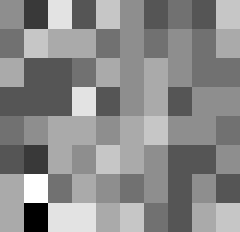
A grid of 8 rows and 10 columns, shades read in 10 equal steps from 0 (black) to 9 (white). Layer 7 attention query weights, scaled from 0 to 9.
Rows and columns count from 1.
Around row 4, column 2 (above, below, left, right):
3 5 3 3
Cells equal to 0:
1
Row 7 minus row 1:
1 7 -4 3 -2 -1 2 -1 2 -4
